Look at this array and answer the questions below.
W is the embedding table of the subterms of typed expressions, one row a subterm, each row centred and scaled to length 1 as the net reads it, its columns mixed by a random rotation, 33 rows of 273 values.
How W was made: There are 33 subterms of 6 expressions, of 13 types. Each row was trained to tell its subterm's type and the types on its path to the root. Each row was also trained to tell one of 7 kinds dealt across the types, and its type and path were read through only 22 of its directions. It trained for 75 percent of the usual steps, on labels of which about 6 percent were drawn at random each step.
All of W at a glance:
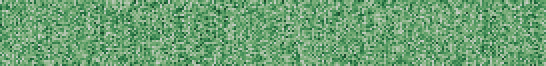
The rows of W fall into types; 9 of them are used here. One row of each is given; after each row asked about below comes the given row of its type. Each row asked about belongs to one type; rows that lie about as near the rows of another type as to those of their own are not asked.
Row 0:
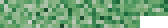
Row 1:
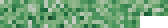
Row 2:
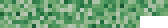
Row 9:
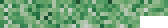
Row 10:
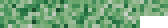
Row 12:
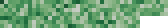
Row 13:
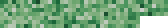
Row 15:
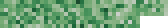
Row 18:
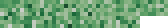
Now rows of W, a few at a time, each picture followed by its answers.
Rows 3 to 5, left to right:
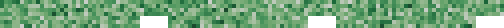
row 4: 13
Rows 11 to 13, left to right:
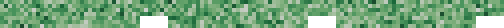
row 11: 13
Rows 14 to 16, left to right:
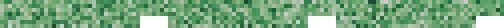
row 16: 13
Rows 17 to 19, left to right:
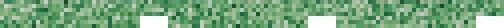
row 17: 2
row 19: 2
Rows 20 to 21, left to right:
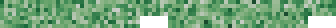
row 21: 0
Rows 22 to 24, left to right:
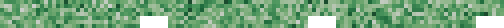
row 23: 12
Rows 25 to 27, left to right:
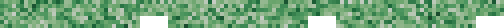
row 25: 12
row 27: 12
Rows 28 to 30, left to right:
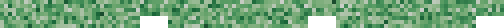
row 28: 2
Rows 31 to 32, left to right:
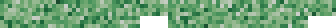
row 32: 1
